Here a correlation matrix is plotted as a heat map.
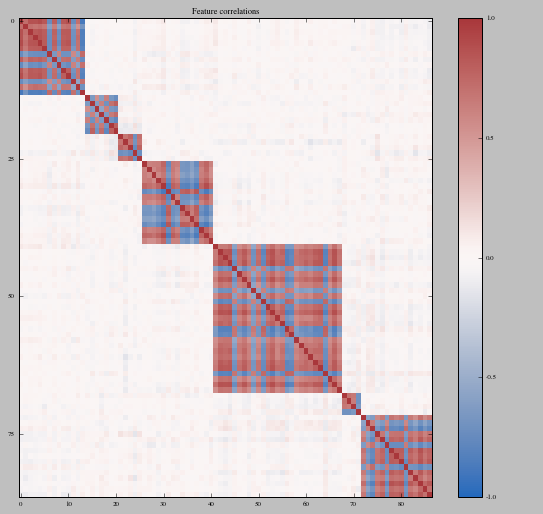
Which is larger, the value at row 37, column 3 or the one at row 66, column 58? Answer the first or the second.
the second
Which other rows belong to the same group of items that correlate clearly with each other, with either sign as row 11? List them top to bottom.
0, 1, 2, 3, 4, 5, 6, 7, 8, 9, 10, 12, 13
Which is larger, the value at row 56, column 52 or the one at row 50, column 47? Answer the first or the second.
the second
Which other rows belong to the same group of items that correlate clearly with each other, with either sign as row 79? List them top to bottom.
72, 73, 74, 75, 76, 77, 78, 80, 81, 82, 83, 84, 85, 86
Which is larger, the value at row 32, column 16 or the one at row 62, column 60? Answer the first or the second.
the second
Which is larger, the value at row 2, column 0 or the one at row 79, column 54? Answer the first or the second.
the first
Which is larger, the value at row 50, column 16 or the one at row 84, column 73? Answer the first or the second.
the first
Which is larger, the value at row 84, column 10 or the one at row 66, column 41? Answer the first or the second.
the second
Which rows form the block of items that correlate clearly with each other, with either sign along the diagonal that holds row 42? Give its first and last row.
41 to 67
